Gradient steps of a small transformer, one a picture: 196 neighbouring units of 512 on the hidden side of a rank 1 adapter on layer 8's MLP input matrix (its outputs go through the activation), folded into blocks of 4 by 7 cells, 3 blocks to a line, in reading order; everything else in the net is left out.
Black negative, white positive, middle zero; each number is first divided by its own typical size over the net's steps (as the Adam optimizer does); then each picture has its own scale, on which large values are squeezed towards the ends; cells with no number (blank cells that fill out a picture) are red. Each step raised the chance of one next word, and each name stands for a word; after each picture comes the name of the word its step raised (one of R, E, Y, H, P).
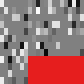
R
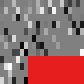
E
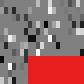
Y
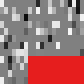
R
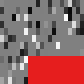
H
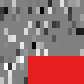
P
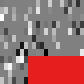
E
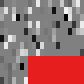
H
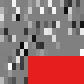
E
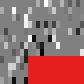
E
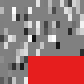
H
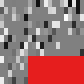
R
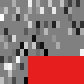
E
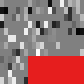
P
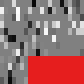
P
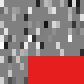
R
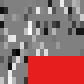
P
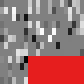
H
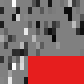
H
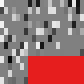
R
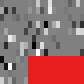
Y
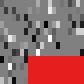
Y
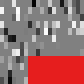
P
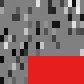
R
